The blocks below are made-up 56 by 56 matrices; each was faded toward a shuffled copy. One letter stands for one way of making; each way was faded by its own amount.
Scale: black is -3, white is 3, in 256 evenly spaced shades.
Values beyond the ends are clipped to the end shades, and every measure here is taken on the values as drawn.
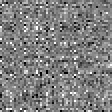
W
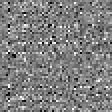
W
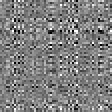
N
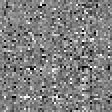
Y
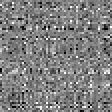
W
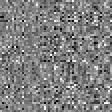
W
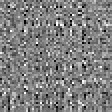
W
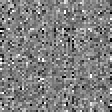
Y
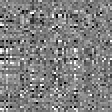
W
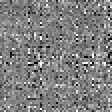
Y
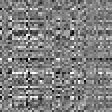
N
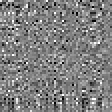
W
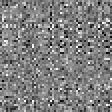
W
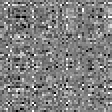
W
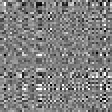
N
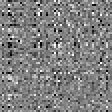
W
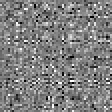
W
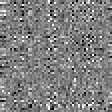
W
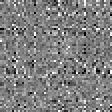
W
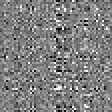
W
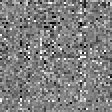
Y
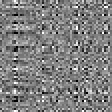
N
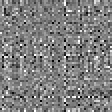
W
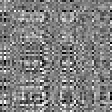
N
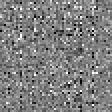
Y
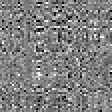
W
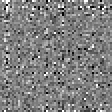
Y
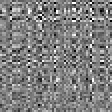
N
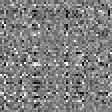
W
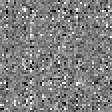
Y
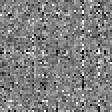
Y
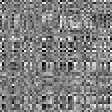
N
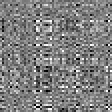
N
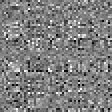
W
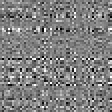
N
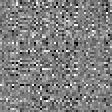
W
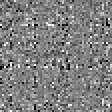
Y
